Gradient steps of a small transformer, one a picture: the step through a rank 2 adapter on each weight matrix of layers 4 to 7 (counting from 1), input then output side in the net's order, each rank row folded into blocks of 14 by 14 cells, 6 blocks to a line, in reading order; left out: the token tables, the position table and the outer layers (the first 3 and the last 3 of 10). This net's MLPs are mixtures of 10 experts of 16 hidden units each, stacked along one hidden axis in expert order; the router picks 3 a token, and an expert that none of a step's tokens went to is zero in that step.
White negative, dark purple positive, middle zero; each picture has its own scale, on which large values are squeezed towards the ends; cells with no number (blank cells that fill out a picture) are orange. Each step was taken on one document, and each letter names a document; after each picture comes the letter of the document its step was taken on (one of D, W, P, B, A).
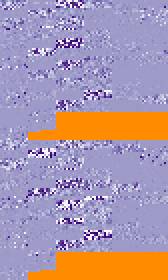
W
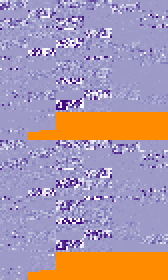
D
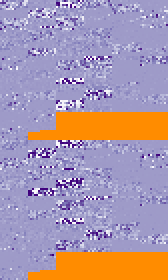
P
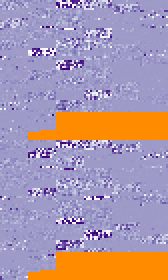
P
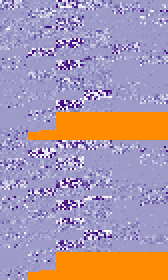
W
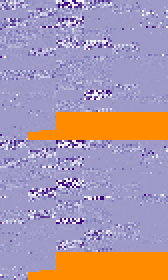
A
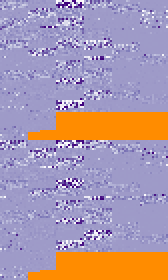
A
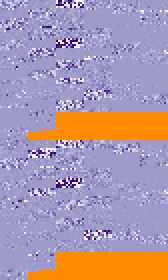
W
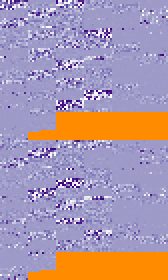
A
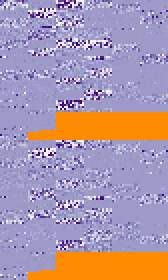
A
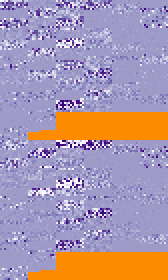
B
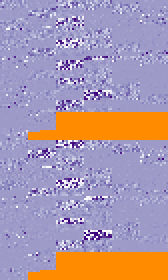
W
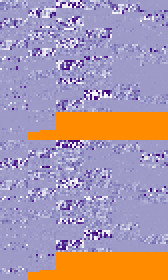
D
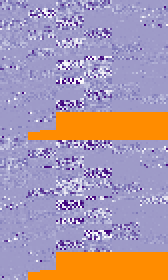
B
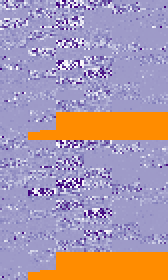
B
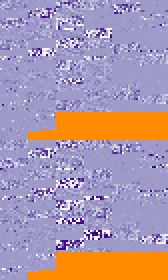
D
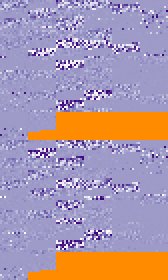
A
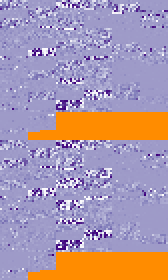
D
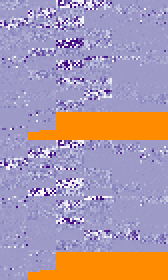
W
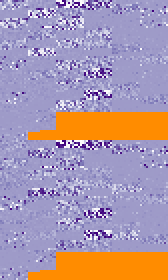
B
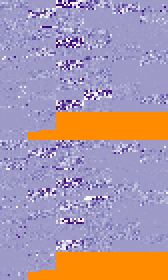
W
